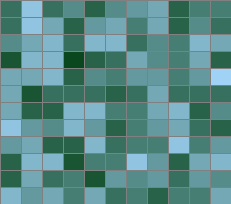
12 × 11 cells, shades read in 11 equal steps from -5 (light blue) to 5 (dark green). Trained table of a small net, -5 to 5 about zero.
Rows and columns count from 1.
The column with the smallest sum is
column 2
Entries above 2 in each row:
2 2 0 4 1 2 3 2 2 3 2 1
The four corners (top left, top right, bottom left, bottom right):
2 1 -3 -2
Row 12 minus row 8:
1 0 -2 4 -1 -1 0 4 3 -1 -5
